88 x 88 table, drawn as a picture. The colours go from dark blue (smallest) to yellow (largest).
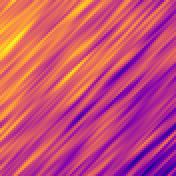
Ninth with the lowest average: bottom right. Ninth with the highest average: top left. Slope: up to the top left. Lone odd cells: none. Histogram: bell-shaped. Grain: diagonal, up to the right. Mirror symmetry: none. Odd rows or columns: none.
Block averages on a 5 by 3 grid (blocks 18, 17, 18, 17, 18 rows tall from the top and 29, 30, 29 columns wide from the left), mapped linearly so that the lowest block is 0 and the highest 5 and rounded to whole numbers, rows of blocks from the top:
5 4 3 / 5 4 2 / 4 3 1 / 3 2 1 / 3 2 0
